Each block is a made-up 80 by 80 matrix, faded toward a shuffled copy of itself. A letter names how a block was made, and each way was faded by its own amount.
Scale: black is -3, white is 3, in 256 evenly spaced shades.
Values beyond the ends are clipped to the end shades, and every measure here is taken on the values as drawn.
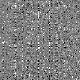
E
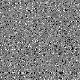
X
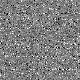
X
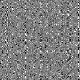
E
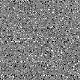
X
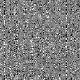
E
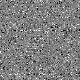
X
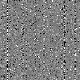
E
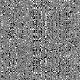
E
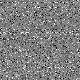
X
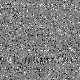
X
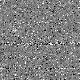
X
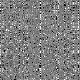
E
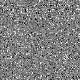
X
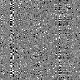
E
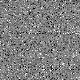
X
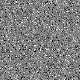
X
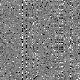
E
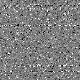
X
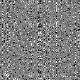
E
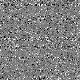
X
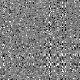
E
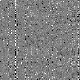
E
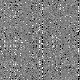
E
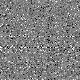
X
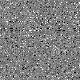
X
